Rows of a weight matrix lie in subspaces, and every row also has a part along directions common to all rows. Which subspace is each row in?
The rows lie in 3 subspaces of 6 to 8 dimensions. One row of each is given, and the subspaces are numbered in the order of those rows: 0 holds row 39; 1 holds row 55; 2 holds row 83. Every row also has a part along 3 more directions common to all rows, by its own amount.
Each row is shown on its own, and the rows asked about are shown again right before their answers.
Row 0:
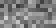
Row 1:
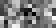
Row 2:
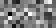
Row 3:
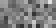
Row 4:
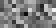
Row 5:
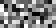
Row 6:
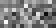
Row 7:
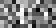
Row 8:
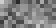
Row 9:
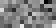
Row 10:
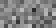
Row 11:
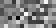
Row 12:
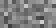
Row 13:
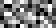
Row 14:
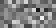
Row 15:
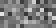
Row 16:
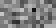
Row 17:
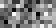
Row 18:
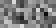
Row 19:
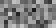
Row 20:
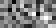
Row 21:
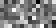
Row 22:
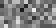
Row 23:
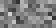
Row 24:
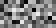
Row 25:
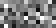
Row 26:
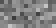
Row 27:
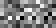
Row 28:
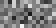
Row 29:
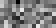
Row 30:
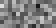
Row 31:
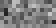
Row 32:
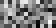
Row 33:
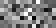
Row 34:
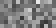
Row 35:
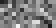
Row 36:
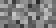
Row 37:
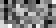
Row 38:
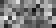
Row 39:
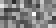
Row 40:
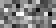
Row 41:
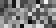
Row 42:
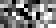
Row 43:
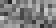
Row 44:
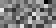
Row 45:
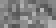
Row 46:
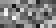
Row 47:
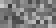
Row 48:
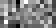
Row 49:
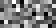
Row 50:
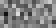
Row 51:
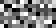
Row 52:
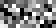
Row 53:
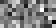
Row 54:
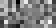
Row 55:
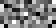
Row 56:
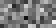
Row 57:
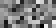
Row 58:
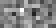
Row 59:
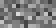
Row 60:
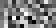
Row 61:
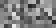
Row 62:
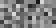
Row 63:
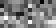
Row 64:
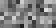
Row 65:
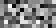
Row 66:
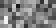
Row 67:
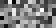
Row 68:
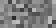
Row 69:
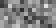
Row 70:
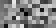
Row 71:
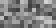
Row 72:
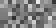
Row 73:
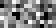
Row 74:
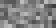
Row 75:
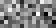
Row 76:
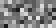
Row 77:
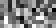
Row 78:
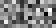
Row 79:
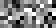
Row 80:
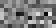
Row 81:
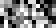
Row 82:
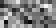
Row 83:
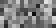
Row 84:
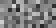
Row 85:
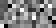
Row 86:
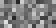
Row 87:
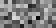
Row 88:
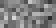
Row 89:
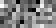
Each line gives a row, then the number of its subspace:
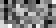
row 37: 2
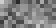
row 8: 2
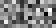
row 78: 0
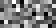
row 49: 0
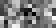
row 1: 2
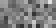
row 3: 2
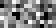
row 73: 0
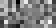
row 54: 2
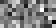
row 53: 1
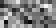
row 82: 1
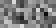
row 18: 0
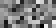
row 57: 2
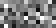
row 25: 1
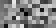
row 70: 2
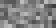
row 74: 2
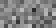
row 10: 0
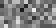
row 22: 1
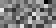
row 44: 2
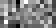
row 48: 2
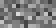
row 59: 0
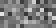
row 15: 1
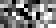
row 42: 0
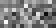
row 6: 0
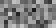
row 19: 2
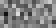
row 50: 1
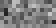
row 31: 1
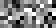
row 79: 2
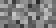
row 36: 0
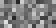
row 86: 2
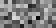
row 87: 0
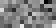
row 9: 2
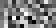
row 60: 2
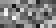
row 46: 1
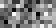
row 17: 0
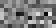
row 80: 0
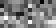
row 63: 0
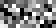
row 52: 1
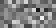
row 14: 1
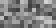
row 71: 1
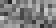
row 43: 1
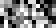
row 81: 2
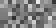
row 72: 2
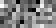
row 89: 0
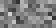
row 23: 1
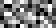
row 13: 1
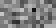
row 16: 1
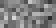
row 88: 2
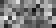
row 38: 2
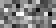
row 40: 0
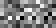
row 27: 2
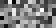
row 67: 1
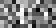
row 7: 0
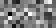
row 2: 2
